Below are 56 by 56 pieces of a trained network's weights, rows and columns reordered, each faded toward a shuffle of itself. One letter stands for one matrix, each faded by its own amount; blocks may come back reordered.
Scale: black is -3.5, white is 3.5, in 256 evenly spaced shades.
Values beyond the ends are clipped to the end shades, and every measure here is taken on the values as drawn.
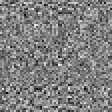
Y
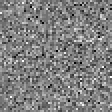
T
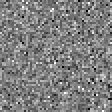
T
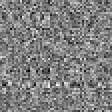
Y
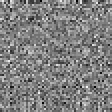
Y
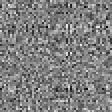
Y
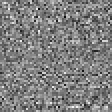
Y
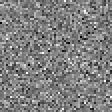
T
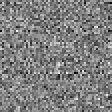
Y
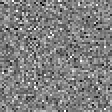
T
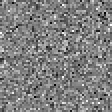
T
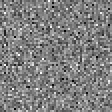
T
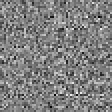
Y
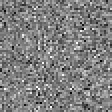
T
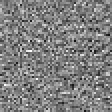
Y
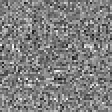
Y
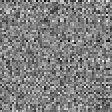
Y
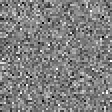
T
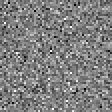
T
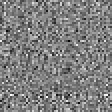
Y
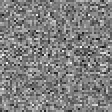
Y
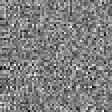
Y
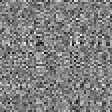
Y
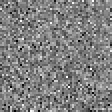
T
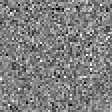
T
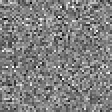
Y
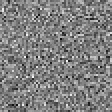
Y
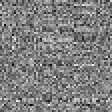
Y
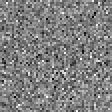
T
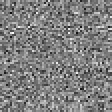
Y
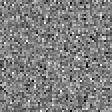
T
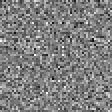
Y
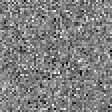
T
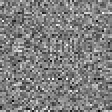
Y
